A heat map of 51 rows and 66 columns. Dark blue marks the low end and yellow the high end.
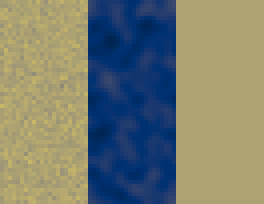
The table splits into one row of 3 panels. Panel 1,1: high, fine-grained, faint in contrast. Panel 1,2: very low, blotchy, faint in contrast. Panel 1,3: high, flat.
